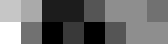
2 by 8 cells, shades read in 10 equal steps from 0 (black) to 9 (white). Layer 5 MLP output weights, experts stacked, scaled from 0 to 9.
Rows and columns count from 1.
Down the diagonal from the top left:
7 4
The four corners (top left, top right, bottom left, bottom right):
7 4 9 5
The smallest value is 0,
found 2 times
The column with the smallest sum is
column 3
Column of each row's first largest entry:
1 1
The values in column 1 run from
7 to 9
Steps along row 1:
down down same up up same down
